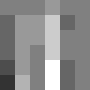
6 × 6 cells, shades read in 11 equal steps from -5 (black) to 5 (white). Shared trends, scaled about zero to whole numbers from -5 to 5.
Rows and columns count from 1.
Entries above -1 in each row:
6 4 5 5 4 4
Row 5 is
-2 1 0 5 -1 0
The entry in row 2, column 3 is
1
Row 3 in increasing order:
-1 0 0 1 1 3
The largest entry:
5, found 2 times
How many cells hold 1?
7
